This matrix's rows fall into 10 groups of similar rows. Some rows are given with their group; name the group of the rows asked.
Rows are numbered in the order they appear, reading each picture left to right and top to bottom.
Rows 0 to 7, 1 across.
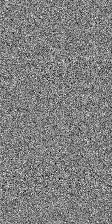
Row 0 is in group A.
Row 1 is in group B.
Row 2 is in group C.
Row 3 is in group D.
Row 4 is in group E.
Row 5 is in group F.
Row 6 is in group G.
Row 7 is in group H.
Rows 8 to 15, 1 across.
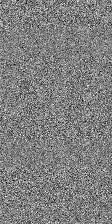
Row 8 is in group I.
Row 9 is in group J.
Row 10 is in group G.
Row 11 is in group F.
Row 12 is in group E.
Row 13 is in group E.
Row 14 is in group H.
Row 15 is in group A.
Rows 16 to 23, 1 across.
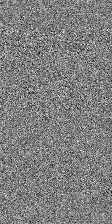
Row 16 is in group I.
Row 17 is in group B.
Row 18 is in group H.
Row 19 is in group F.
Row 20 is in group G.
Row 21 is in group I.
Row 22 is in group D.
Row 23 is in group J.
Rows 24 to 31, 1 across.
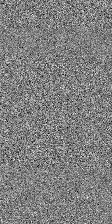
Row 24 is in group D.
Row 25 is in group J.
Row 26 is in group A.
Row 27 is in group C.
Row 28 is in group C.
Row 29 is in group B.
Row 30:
A
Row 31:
I
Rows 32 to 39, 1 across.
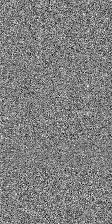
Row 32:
E
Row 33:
E
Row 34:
G
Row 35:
F
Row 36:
I
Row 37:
G
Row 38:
G
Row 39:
C
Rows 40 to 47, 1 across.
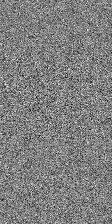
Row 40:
H
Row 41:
F
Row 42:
J
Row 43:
J
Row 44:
G
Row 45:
F
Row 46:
A
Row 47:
D
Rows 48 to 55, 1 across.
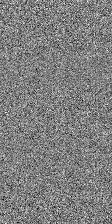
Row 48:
I
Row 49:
B
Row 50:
J
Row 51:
F
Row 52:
J
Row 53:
A
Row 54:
B
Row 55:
D
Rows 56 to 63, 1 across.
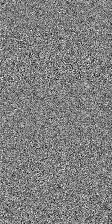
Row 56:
D
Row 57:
G
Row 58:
E
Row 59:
E
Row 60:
E
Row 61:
G
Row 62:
H
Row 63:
A
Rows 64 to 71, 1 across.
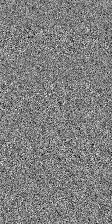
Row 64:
D
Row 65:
F
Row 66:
D
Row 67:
C
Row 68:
E
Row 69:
E
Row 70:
D
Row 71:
H
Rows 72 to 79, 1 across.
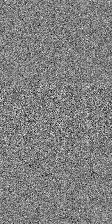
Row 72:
J
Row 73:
A
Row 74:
J
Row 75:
E
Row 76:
F
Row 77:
J
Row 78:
G
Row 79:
J
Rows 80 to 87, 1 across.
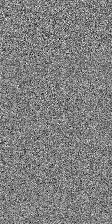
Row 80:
A
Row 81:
G
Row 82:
G
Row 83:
C
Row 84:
B
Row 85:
I
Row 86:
D
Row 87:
J
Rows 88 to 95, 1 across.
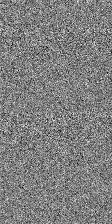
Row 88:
I
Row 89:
B
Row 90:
H
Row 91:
F
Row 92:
C
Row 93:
F
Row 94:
J
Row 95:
A
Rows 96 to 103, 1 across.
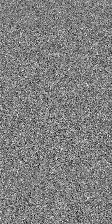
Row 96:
D
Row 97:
H
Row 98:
J
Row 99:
I
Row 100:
E
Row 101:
J
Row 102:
E
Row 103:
F
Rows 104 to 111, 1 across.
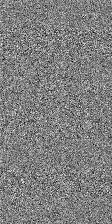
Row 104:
G
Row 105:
G
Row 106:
J
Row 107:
E
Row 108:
F
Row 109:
G
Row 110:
E
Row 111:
H
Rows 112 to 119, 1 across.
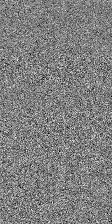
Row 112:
B
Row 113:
J
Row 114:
B
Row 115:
E
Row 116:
C
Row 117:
G
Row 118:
J
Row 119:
H
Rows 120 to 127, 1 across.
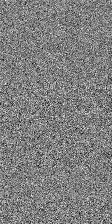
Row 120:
J
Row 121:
H
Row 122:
D
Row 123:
C
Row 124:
B
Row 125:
D
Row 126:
A
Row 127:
E
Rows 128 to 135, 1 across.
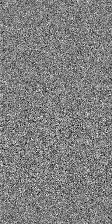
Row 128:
I
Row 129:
G
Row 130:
D
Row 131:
G
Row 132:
F
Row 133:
I
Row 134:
F
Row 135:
D
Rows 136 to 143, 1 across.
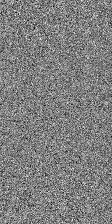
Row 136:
H
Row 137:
B
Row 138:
F
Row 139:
E
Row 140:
G
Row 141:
E
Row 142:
G
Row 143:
F
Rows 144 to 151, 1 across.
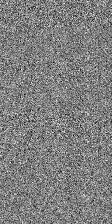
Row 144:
D
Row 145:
F
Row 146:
F
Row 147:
F
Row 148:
F
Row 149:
F
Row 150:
D
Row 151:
E
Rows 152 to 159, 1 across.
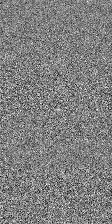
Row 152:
I
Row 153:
A
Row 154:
H
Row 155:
H
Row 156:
E
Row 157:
I
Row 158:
C
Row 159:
G
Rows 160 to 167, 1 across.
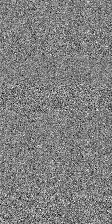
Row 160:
F
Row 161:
E
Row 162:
J
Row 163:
H
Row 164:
F
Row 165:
F
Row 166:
D
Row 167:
C
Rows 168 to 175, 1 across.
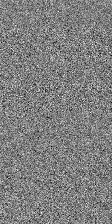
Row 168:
C
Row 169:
E
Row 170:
C
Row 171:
G
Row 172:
J
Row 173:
E
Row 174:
A
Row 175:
A
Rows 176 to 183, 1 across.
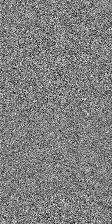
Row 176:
D
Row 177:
J
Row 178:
H
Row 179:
G
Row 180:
F
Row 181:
H
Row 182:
D
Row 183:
C
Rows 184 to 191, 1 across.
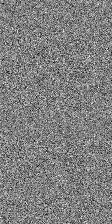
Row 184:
D
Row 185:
B
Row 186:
B
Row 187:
J
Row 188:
C
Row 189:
B
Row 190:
F
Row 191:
G
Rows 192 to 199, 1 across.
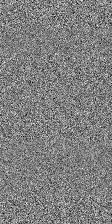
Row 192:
H
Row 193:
D
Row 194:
E
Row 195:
E
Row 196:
I
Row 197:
C
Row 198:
A
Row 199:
G
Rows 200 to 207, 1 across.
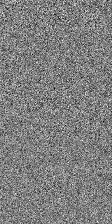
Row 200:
A
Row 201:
G
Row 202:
D
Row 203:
A
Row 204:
A
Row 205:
A
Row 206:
C
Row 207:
H
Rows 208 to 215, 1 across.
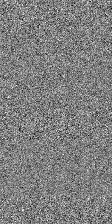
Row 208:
J
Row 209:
D
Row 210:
C
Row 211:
H
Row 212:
J
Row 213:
A
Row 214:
J
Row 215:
E
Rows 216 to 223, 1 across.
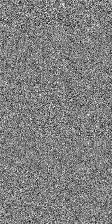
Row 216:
C
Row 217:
F
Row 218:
D
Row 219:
B
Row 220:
E
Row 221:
D
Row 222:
J
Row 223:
A
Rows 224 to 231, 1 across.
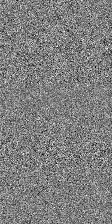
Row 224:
H
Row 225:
D
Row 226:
F
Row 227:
I
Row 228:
G
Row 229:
E
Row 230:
B
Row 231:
G
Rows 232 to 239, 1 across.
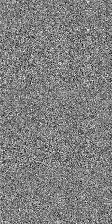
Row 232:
F
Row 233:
F
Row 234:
F
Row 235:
I
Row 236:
D
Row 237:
G
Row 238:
D
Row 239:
H
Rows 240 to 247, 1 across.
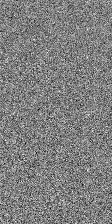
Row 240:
B
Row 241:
I
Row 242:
I
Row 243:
B
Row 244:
E
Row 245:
J
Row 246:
F
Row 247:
C
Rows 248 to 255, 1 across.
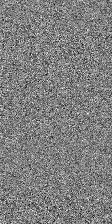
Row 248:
A
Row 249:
F
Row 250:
G
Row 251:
I
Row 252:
I
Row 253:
A
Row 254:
G
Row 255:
D
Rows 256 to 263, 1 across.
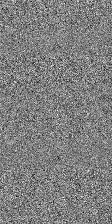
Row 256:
I
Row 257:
H
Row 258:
D
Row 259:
D
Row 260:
F
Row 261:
H
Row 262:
E
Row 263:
H
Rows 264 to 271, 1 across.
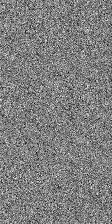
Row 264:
F
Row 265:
D
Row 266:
H
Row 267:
F
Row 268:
D
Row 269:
J
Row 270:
H
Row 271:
A
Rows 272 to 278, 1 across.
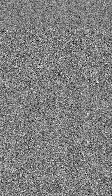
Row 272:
E
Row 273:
D
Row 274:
H
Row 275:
J
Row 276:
F
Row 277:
F
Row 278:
H
